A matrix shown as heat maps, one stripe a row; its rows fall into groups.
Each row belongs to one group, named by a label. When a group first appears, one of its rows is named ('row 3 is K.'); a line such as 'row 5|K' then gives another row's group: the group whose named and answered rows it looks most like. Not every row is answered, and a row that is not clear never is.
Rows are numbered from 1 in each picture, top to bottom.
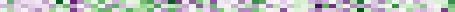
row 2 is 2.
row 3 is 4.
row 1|4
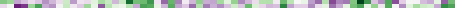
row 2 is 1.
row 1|4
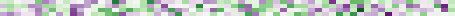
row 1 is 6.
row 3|4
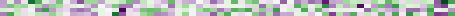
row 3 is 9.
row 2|6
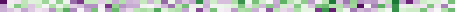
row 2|6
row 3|2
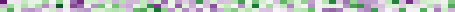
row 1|1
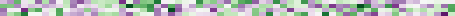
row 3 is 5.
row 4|6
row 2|4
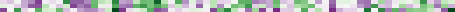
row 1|2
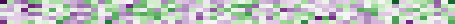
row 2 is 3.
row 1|1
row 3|5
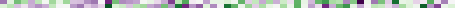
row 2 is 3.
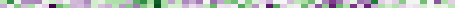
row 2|2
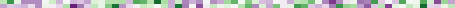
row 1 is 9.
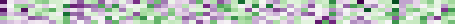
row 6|2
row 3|5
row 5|3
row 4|1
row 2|6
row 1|1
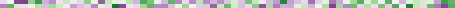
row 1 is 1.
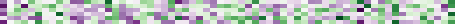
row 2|5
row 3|6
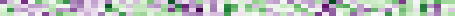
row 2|3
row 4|3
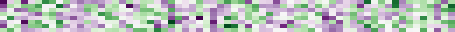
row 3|1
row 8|9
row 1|5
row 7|5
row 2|1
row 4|9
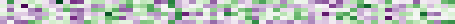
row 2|5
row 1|4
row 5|2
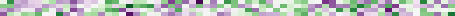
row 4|1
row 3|2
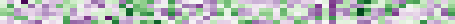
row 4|4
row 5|6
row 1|5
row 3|4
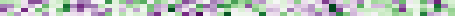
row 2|5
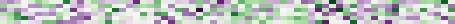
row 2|9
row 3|2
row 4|3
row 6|9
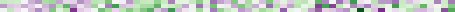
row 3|4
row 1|9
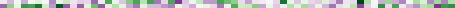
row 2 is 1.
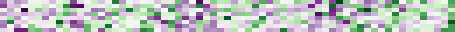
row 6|4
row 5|3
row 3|5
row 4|2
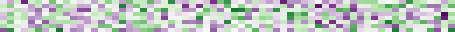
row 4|4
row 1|5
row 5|4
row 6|3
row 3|3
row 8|6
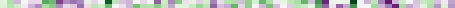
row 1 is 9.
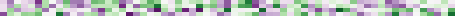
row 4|1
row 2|2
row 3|3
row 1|2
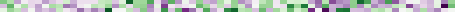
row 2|4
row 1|4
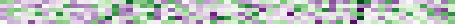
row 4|6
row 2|2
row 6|3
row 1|4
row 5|5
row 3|6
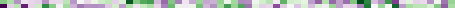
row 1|4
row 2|5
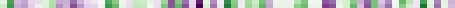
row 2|9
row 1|9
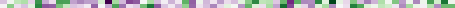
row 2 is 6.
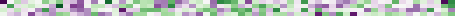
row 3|9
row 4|3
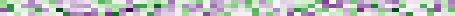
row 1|9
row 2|9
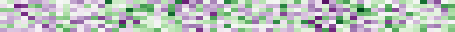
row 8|2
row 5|3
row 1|3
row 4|5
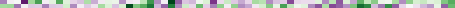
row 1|5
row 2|4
